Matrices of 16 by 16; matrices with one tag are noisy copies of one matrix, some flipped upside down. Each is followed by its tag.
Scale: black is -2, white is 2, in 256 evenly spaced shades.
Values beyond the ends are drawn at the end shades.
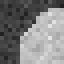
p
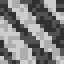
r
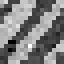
r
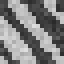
r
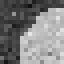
p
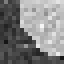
p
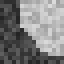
p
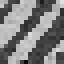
r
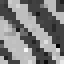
r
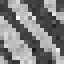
r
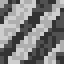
r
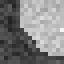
p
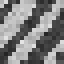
r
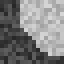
p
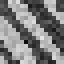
r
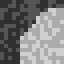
p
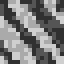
r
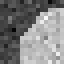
p
